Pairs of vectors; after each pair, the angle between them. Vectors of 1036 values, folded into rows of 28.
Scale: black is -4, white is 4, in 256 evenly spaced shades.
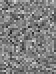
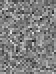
nearly opposite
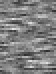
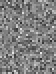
orthogonal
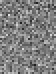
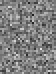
orthogonal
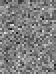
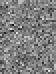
nearly opposite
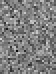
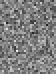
nearly opposite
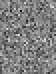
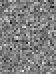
partly opposed
